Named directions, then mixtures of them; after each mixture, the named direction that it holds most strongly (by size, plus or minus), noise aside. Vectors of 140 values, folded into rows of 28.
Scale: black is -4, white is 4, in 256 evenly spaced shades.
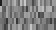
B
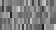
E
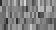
B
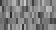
B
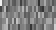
B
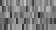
B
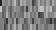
B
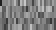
B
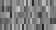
E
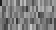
B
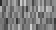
B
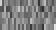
E
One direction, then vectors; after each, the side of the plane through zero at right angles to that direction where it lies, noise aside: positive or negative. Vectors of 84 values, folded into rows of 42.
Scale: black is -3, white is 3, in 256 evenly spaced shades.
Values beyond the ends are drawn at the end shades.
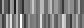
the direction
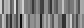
negative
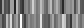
positive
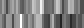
positive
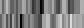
negative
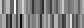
negative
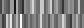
positive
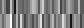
positive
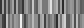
positive
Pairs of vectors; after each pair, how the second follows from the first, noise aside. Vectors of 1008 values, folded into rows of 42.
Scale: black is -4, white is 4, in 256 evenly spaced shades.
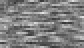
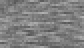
shrunk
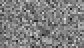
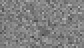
shrunk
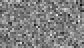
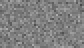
shrunk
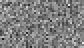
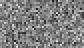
reversed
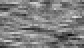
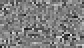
sign-scrambled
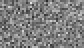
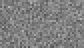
shrunk
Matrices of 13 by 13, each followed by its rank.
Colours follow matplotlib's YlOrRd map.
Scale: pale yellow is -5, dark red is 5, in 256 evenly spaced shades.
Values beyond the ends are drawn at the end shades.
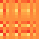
one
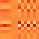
one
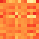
two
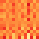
two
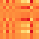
one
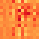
two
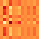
one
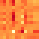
two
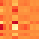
one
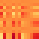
one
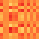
one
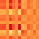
one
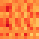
two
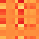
one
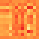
two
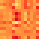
two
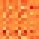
two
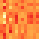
two
